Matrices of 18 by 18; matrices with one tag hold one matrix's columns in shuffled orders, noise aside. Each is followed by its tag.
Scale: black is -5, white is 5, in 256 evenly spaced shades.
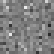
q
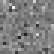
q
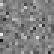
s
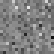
q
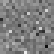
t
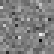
s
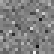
t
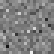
t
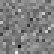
t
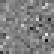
s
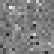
q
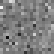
q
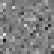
s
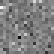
q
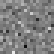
t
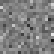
s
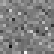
t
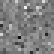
q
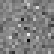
s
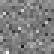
t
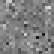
q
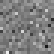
t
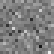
t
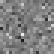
s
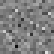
t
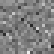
t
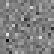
s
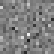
s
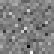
t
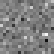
s
